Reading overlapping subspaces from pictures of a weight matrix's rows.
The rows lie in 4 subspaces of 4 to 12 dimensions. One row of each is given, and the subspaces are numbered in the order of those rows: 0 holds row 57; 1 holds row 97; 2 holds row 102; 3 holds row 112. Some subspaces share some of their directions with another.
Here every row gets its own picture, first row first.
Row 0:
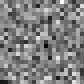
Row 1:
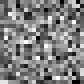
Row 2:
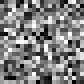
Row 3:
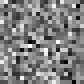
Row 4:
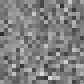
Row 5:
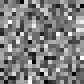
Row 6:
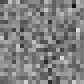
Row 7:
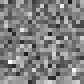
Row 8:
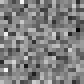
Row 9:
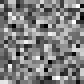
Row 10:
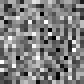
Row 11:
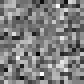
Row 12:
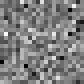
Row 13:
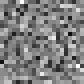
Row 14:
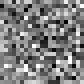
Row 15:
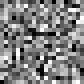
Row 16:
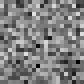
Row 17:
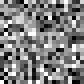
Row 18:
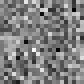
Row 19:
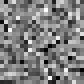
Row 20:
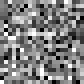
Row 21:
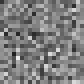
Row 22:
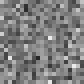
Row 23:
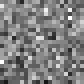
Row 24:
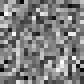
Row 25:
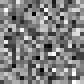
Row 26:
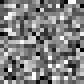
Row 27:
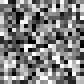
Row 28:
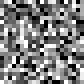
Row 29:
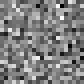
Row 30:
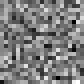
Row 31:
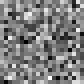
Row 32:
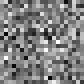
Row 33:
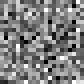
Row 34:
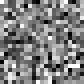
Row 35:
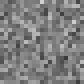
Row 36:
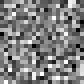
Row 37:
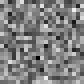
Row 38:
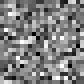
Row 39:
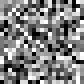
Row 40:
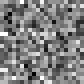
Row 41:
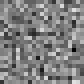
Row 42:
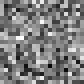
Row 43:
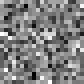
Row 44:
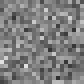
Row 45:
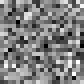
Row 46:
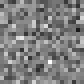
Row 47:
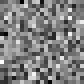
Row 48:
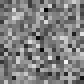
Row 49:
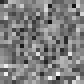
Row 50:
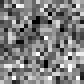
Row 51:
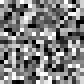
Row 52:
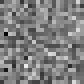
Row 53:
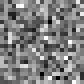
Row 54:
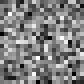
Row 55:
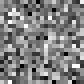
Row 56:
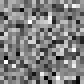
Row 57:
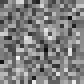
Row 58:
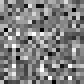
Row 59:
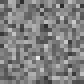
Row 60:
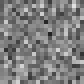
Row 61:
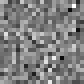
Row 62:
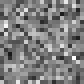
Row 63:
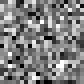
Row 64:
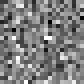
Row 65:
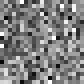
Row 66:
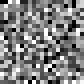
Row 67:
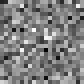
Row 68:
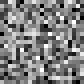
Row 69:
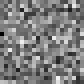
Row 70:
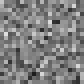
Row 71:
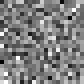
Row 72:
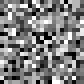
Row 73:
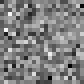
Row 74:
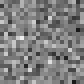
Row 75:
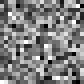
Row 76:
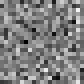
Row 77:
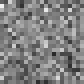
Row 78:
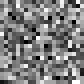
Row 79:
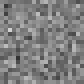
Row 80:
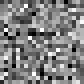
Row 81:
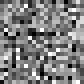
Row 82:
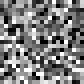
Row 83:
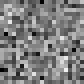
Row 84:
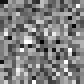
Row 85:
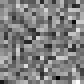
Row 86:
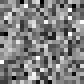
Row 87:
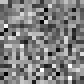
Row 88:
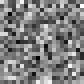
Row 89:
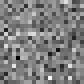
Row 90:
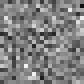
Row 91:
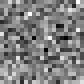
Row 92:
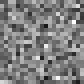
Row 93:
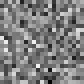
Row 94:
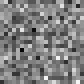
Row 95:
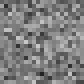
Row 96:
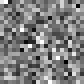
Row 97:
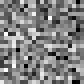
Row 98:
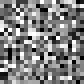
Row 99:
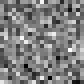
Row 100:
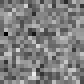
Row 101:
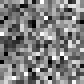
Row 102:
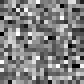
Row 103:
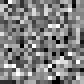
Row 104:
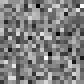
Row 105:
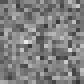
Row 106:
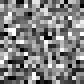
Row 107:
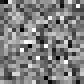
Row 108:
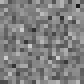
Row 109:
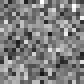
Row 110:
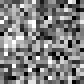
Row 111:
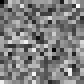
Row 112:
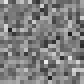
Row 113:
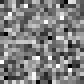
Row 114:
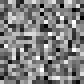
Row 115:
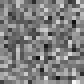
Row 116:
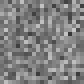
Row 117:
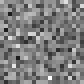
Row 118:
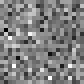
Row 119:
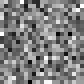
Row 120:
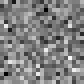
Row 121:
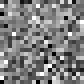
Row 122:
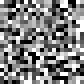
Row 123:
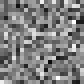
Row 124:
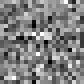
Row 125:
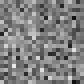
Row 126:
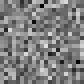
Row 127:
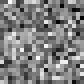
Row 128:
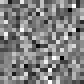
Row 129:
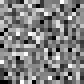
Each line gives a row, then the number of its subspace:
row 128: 0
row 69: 3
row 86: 0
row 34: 2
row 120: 3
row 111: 3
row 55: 2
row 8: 1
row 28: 3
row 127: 2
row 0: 0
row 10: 2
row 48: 3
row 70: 3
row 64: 3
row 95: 2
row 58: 3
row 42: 2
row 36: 2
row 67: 3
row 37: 1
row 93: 3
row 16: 3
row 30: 1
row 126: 3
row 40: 2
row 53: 3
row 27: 3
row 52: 1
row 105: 0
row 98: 2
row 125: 1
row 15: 1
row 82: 3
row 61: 0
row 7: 3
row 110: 1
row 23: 3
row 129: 0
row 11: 2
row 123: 1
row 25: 3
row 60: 2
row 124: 1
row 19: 3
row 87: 3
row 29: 2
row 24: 2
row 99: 2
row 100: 3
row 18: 2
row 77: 3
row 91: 0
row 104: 2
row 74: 1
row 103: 3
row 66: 3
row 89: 0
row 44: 3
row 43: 2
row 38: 2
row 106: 3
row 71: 0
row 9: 1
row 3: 3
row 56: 3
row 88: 1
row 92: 1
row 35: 2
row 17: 2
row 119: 2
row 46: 1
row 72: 3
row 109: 2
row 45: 3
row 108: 3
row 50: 3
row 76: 3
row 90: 2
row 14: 3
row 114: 1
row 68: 1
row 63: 3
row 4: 2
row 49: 3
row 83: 2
